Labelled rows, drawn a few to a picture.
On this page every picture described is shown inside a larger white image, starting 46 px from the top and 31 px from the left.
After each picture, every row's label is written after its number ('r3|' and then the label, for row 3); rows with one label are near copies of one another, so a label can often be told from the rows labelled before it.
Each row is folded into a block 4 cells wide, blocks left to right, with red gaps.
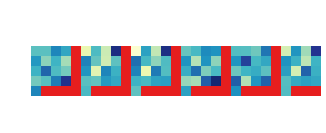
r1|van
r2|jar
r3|jar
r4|van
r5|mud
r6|jar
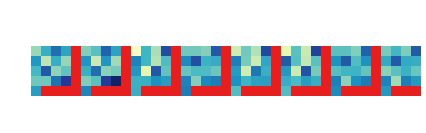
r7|van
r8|van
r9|jar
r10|mud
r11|jar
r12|jar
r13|mud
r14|mud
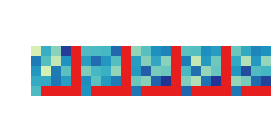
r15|jar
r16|mud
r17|van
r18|van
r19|van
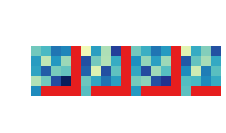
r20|van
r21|jar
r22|van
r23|jar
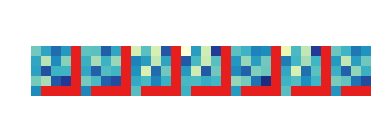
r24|van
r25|van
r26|jar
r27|jar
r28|van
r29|jar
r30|van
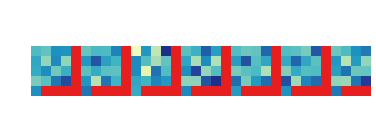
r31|van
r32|mud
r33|jar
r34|van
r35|mud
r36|mud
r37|van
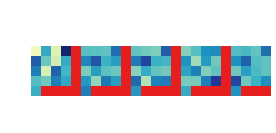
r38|jar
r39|mud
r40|mud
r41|van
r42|mud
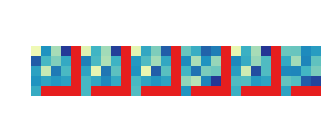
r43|jar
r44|jar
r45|jar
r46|van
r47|jar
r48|van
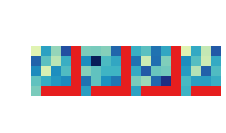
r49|jar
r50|mud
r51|van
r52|jar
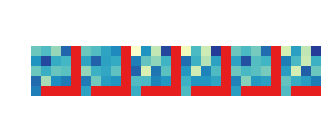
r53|mud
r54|mud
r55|jar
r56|jar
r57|mud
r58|jar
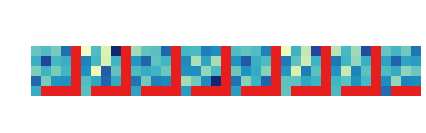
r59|mud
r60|jar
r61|mud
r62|van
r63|mud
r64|jar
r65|jar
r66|mud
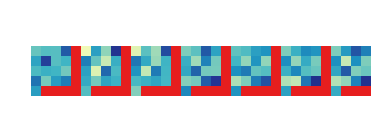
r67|mud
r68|jar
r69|jar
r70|van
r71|van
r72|van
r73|van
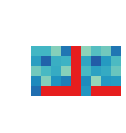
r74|mud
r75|mud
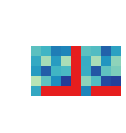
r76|van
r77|van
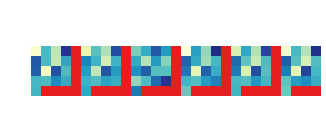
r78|jar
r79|jar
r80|van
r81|jar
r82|jar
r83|jar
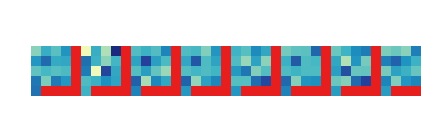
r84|mud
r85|jar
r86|mud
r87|mud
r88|van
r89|mud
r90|van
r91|mud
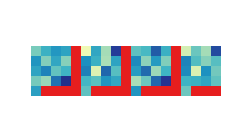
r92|van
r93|jar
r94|van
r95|jar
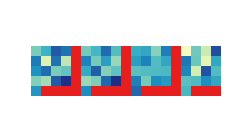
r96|van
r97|van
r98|mud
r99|jar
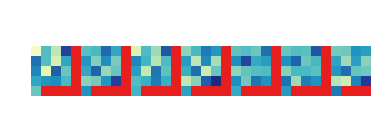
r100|jar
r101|van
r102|jar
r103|van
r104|mud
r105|mud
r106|van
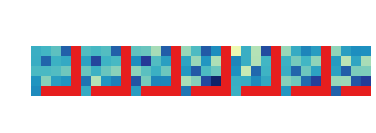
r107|mud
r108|mud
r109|mud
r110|van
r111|jar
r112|van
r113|van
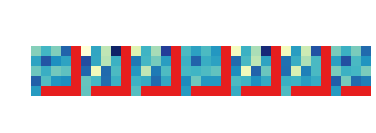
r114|mud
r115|jar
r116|jar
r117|mud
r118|jar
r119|jar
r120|mud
